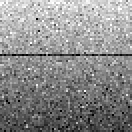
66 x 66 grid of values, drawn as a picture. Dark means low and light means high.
Stripes: none. Odd lines: row 28. Slope: up to the top.
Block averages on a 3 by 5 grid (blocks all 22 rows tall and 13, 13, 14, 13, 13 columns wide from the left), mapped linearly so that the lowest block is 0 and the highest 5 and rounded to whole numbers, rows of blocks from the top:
55555
22222
00000
